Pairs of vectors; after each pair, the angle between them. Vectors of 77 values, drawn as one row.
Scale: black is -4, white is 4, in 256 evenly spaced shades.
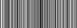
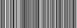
partly opposed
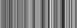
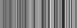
nearly parallel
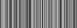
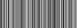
partly opposed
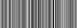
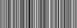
orthogonal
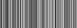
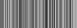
orthogonal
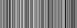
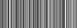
nearly opposite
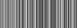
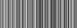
nearly parallel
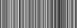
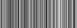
nearly opposite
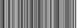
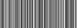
partly aligned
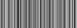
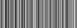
partly opposed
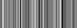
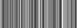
nearly opposite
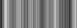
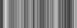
nearly parallel
